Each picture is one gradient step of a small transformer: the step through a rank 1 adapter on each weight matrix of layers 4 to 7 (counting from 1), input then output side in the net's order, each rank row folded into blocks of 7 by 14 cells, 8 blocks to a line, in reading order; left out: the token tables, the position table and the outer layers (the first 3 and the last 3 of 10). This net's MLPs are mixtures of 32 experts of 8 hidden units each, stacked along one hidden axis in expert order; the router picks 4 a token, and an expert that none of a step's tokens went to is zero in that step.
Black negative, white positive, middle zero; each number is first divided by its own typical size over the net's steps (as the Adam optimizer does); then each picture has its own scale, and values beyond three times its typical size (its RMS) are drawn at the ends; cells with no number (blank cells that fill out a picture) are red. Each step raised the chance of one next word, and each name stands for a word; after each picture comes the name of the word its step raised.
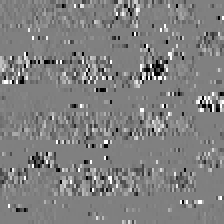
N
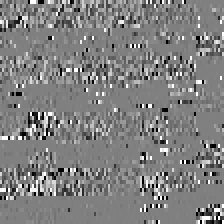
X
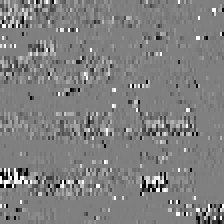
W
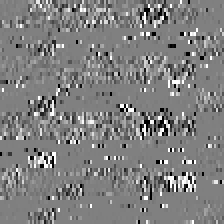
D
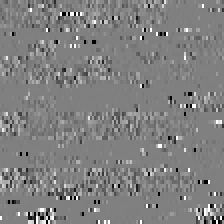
D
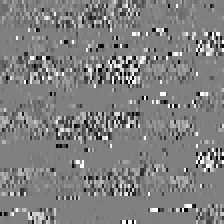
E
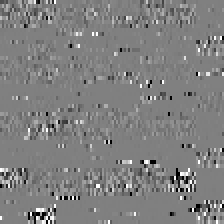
W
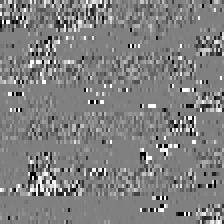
X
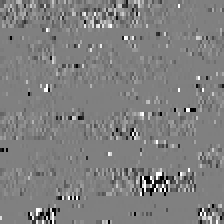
N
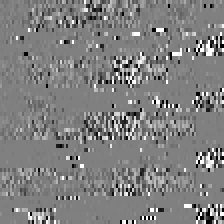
E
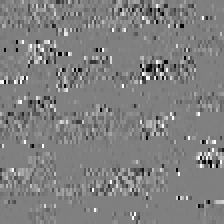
N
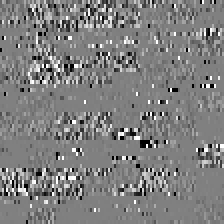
X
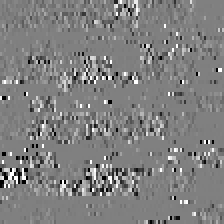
N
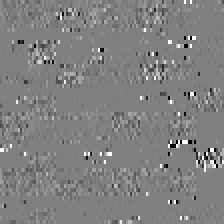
D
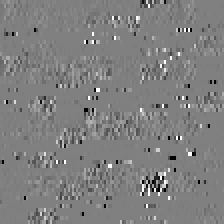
D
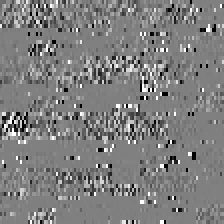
E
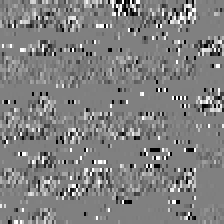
X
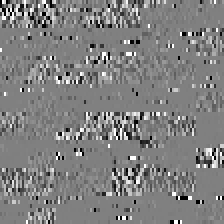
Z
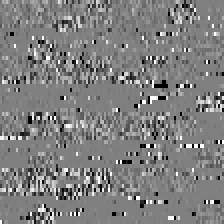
X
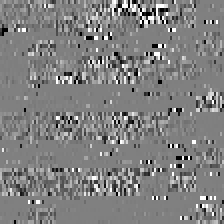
Z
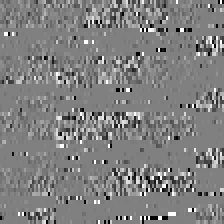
Z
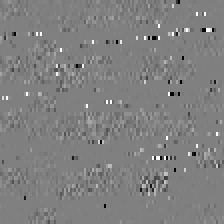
D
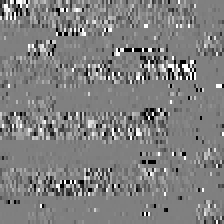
D
